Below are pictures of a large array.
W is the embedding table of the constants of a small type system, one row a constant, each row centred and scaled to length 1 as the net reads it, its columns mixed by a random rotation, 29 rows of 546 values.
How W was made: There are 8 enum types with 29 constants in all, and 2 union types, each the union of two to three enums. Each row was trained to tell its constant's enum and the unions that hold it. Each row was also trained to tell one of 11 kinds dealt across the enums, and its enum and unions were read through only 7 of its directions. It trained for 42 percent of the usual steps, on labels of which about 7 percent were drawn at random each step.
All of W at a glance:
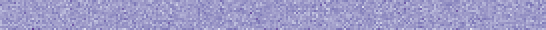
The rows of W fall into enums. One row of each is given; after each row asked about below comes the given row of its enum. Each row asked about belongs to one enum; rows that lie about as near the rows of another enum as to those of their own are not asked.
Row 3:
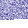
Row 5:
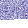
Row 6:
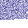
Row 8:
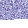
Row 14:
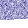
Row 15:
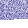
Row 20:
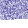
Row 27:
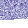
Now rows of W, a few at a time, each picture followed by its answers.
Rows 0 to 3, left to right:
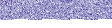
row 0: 14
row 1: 8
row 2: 20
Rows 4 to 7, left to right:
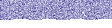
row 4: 6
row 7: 14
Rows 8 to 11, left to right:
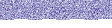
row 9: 8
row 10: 5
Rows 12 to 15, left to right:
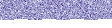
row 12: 8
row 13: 3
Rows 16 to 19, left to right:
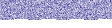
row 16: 14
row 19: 15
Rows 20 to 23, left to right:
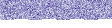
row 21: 27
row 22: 3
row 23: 27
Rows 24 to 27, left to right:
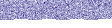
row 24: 6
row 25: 5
